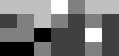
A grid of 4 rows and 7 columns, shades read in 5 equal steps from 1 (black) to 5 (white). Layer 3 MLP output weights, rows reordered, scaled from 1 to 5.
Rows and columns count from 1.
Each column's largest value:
4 4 4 5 3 5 4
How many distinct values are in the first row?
3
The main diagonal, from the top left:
4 3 1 2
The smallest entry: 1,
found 3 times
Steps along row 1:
same same up down up same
